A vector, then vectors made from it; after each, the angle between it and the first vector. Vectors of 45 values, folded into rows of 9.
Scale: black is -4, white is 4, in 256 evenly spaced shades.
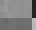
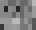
partly opposed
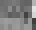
nearly opposite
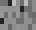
orthogonal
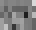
partly opposed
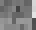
nearly opposite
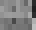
nearly parallel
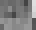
nearly opposite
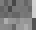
nearly opposite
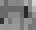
partly opposed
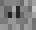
partly opposed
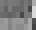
nearly opposite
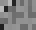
orthogonal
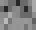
partly opposed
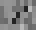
orthogonal
